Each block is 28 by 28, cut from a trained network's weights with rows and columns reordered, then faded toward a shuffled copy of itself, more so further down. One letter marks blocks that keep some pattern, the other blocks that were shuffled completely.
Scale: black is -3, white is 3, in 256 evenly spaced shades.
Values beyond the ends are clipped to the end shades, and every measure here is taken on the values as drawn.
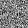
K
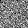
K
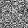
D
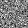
K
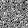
K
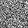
K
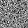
K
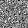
K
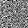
D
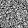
K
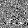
D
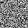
D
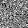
K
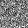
K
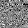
D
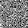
D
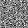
D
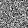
K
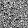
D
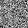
K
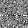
D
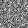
D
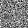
K
